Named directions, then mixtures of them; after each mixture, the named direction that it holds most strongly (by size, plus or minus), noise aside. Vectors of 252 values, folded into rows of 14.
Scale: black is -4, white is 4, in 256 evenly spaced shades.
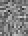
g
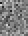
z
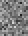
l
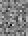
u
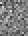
z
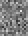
l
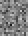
u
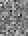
z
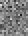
z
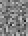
u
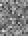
l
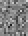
u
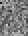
z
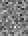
l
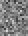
l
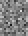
u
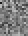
u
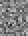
u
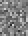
u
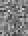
g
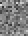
z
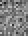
u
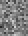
g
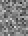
l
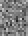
u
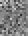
z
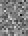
l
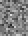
u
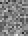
g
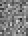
g
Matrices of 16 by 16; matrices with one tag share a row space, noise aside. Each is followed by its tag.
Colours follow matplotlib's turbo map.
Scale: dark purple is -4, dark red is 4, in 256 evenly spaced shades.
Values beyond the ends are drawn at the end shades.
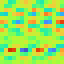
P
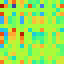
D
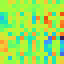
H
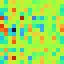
D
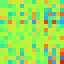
H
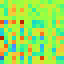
D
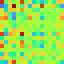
D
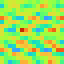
P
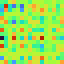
D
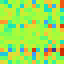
H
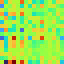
D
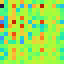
D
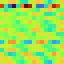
P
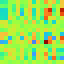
H
